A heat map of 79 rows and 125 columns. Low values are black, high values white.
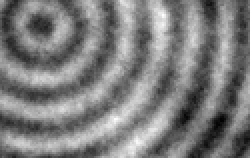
No lone cell stands out from its neighbours. Neither half mirrors the other. The bottom middle is the ninth with the highest average. The bottom right is the ninth with the lowest average. There is no overall slope. Concentric rings centre on the top left.
